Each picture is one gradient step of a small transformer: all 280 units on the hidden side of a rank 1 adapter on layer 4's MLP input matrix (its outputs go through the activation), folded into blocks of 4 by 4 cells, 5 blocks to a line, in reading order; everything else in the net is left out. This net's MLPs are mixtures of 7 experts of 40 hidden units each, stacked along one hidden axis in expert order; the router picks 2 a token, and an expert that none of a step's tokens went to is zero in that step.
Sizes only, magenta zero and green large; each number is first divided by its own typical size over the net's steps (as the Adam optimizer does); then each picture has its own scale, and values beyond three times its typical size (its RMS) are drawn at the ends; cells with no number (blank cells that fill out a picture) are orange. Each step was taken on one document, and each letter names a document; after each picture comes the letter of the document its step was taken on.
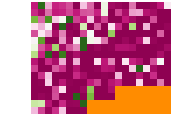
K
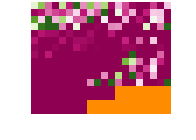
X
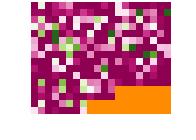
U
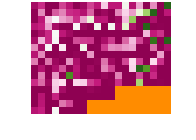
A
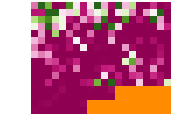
X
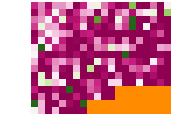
A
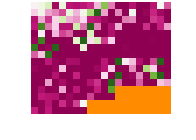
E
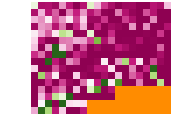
K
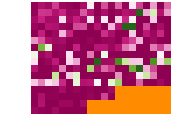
A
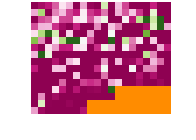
U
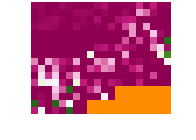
A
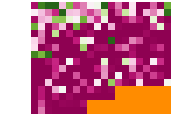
E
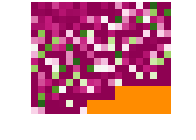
U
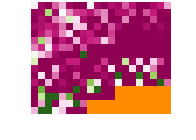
K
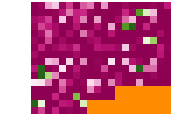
A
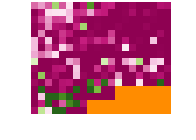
K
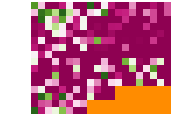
K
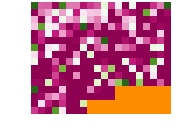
K
